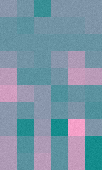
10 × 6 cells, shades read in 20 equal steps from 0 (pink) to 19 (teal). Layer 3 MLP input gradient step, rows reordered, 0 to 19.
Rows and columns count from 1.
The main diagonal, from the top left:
9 13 12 9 4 13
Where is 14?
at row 6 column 4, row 7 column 6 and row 9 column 2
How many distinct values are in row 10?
5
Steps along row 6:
up up up down up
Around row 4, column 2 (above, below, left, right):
12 13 9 12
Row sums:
66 68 72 58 51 58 66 64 62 60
